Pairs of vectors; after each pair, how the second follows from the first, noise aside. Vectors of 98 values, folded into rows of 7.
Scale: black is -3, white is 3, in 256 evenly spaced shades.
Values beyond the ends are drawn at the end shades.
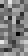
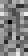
reversed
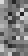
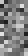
shuffled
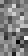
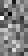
reversed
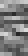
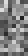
shuffled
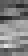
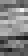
reversed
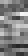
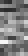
reversed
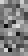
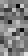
reversed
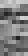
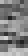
reversed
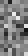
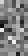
reversed
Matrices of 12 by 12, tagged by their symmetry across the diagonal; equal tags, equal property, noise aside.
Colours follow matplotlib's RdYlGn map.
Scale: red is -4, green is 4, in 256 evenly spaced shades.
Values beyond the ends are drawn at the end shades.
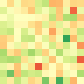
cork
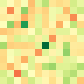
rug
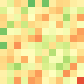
rug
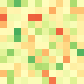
cork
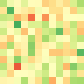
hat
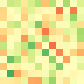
cork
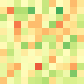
hat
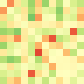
rug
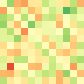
cork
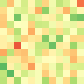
hat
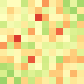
rug
